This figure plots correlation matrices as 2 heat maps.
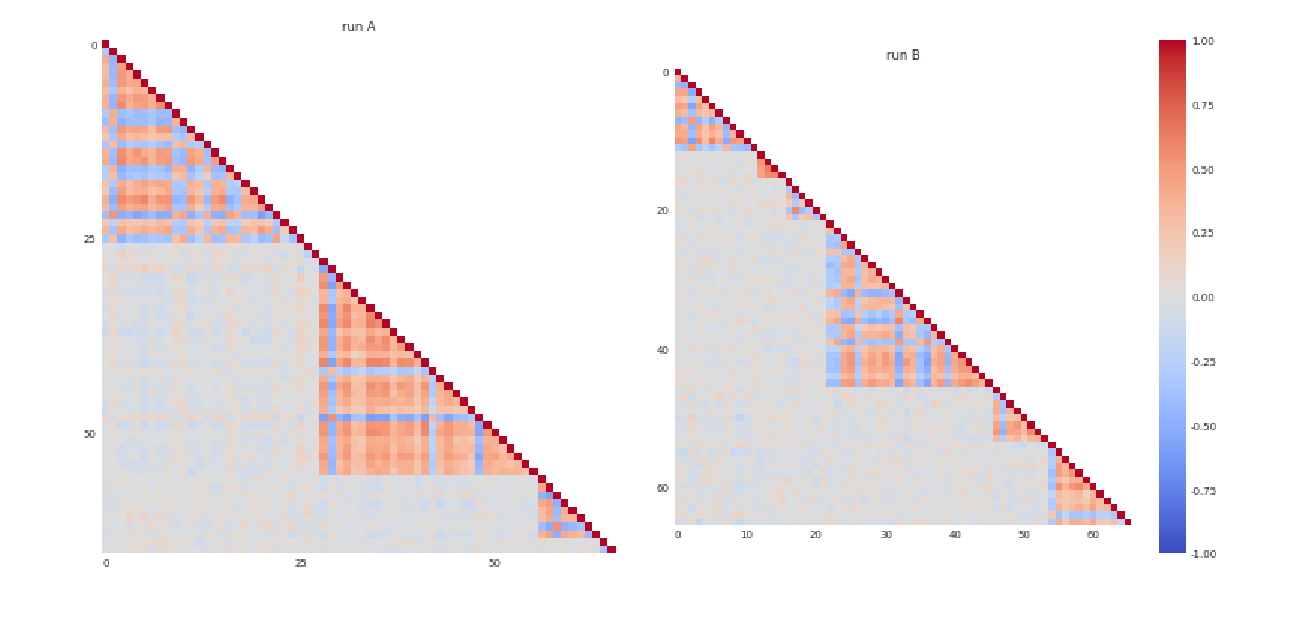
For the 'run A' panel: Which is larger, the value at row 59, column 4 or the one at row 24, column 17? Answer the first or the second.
the first
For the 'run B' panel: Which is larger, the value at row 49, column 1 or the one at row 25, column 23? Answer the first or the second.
the first
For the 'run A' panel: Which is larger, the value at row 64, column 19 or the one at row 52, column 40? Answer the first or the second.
the second
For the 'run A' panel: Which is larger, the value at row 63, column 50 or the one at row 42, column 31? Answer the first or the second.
the first
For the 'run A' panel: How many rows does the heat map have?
66
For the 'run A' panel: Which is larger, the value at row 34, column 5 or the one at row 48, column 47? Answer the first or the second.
the first
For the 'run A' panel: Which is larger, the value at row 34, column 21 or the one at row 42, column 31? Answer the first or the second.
the first
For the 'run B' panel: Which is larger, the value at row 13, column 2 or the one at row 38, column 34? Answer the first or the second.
the second
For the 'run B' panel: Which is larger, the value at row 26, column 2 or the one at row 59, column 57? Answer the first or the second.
the second
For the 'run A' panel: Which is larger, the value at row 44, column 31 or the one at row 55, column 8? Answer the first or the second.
the first
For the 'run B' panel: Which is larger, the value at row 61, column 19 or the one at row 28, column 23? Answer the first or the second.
the first
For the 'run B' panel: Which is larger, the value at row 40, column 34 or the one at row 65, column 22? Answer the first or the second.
the first
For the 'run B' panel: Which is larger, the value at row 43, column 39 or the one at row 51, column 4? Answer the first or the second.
the second
